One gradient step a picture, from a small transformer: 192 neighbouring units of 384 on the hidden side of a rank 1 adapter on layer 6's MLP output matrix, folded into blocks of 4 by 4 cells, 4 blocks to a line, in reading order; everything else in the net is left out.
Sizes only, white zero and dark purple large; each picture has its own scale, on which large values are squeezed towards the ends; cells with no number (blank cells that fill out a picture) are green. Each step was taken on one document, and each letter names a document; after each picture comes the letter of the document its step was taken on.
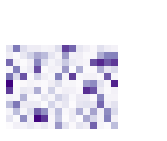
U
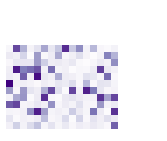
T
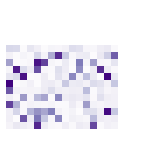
U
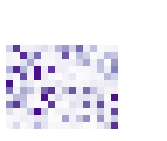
T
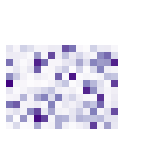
U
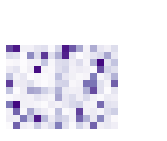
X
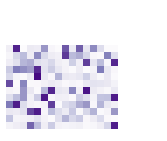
T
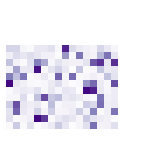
U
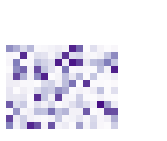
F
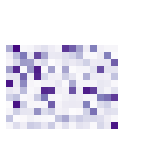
T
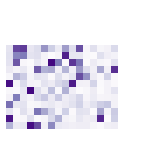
F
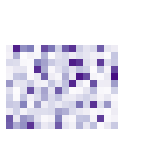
X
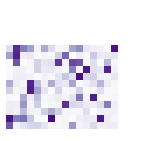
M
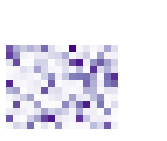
X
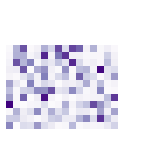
F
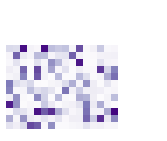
F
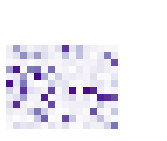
T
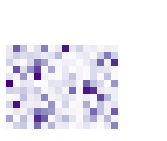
T
